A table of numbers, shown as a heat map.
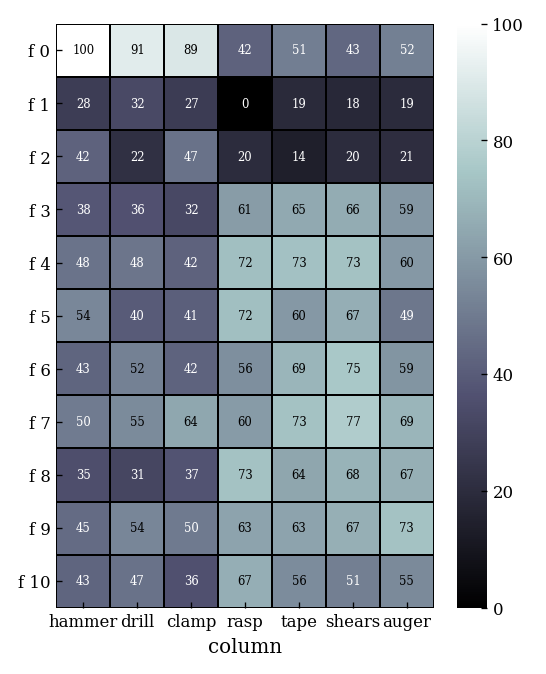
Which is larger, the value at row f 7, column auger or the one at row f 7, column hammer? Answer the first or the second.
the first
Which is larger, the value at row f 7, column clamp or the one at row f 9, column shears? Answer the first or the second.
the second
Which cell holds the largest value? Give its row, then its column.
f 0, hammer
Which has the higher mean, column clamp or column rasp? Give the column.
rasp
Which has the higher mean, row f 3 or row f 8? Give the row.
f 8
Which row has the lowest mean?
f 1
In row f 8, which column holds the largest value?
rasp
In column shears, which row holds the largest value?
f 7
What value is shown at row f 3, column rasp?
61
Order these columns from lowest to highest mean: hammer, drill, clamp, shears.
clamp, drill, hammer, shears
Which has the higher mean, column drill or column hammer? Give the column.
hammer
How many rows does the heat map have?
11
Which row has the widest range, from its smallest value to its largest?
f 0
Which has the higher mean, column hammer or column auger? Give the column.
auger
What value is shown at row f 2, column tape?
14
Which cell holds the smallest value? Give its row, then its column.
f 1, rasp
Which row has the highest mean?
f 0
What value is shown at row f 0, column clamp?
89
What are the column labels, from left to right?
hammer, drill, clamp, rasp, tape, shears, auger
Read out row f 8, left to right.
35 31 37 73 64 68 67
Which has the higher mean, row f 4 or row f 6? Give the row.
f 4
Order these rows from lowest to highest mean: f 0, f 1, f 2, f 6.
f 1, f 2, f 6, f 0
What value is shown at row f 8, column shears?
68
